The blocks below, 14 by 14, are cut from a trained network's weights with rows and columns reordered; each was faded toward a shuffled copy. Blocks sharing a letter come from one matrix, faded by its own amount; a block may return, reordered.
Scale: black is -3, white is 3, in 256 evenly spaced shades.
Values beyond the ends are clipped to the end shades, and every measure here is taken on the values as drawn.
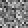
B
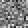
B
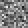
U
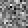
B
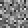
U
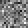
U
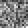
B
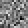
U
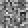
U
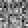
U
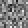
U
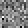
U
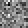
U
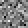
B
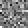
B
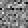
B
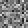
U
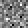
U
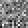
B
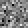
B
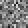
U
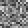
U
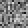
U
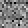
B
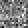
B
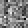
U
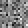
U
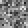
B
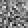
B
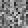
U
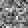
B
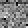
B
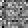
U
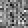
U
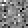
B
